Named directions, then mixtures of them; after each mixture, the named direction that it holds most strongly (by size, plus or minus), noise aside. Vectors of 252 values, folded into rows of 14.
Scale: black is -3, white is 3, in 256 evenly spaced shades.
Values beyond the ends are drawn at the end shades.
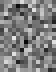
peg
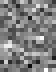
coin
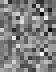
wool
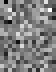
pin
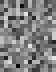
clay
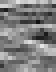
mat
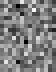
peg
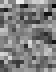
mat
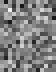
pin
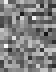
wool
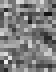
mat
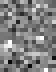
coin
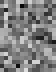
clay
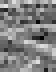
mat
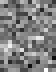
coin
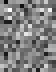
pin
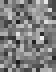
pin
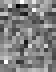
peg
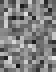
clay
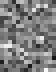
coin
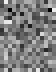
pin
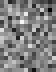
wool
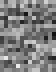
clay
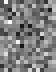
pin
